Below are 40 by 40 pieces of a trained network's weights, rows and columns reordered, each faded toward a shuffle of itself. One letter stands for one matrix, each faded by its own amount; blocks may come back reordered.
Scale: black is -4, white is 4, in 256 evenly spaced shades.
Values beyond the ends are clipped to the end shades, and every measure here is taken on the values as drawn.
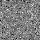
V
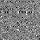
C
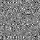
C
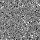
V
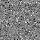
V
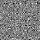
C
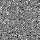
V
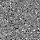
V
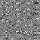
C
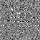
C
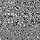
C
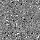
V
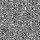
C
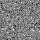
V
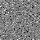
V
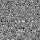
C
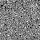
V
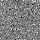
V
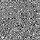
C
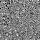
V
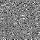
C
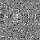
C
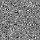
C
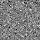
V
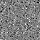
V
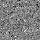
V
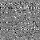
C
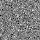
V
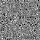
V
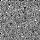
V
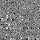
C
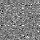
C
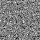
V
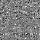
C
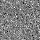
V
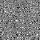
C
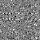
C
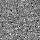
V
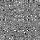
C
